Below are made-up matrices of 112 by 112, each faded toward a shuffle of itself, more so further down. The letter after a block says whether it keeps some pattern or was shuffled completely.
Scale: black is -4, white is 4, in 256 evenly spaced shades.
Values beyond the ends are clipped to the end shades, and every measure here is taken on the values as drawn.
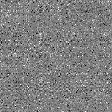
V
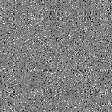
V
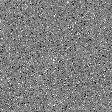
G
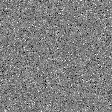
G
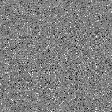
V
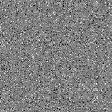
V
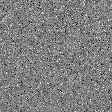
G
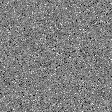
G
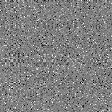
V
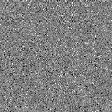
V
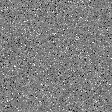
G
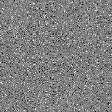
V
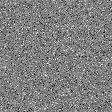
G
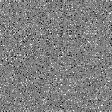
V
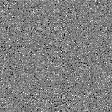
V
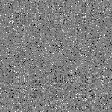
V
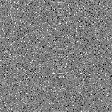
V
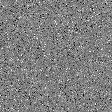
G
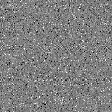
V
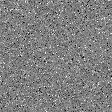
G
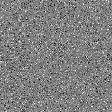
V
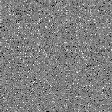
V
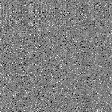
V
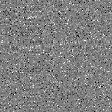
V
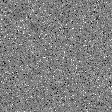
G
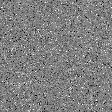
G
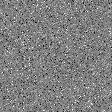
G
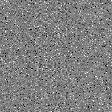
V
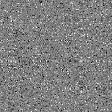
V
